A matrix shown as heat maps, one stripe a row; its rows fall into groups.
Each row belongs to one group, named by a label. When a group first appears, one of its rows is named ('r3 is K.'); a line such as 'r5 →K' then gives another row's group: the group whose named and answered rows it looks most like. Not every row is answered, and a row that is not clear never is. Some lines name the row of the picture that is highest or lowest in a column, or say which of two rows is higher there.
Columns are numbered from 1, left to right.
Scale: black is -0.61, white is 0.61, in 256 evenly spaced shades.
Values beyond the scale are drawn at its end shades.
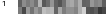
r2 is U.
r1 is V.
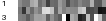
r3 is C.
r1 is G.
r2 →U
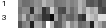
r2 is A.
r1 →U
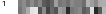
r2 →G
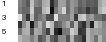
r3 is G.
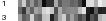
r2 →U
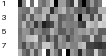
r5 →A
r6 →G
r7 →U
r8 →C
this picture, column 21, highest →4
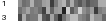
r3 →V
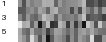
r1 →U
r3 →U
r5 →G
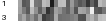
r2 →G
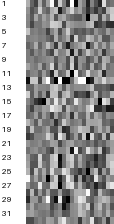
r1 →C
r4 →U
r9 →C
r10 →C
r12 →V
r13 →U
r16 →U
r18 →G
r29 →V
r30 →V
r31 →V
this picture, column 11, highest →26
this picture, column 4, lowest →15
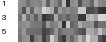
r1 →C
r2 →U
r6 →A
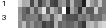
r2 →C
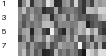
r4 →U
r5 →A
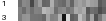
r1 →A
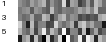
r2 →A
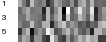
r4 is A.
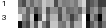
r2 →C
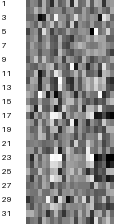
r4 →C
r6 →A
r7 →V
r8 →A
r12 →A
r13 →A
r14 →G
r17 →U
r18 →C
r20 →G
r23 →U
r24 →U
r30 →U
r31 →V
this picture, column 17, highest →23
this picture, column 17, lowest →5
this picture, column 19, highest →14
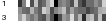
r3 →V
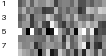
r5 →G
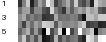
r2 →A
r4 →U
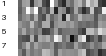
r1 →A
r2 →G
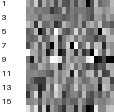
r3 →V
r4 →G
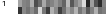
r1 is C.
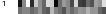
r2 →A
